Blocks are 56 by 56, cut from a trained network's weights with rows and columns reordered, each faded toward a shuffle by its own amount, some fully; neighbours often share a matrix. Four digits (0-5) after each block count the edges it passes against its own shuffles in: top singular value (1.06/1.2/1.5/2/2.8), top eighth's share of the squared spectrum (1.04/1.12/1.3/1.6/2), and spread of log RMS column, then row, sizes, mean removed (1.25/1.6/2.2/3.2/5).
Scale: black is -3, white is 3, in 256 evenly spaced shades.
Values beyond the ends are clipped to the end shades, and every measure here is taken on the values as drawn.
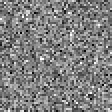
0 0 0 0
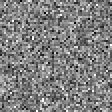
1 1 0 0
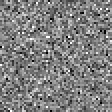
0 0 0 0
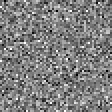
2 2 0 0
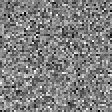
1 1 0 0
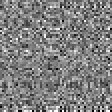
4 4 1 3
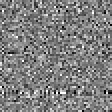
4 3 1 2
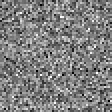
0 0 0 0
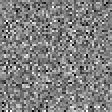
4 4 2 2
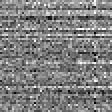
4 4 2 2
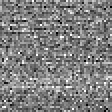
3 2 0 1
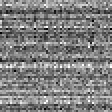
4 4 2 3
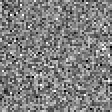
0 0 0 0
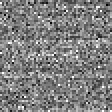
2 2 0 0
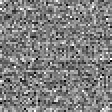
2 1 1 0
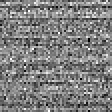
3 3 1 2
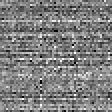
4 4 2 2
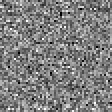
0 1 0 0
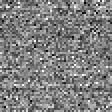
2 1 0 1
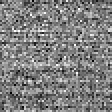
3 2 1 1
